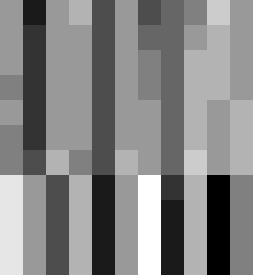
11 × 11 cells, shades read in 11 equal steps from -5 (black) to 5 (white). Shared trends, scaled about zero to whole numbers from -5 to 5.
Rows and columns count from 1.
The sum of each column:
20 -17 0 15 -30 12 20 -22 20 -8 10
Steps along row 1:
down up up down up down up up up down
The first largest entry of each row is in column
10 10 9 9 9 9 9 7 7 7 7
